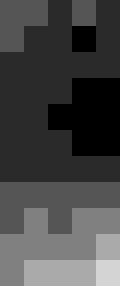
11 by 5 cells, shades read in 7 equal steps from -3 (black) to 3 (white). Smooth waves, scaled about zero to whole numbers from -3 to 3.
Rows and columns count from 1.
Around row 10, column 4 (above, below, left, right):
0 1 0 1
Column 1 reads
-1 -1 -2 -2 -2 -2 -2 -1 -1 0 0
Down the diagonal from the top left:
-1 -2 -2 -3 -3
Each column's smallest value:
-2 -2 -3 -3 -3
